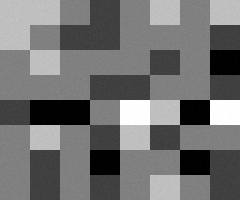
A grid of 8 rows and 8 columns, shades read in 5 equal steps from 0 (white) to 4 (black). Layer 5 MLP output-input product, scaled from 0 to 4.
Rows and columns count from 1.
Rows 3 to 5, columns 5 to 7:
2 3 2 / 3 2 2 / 0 1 4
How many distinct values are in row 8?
3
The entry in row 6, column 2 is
1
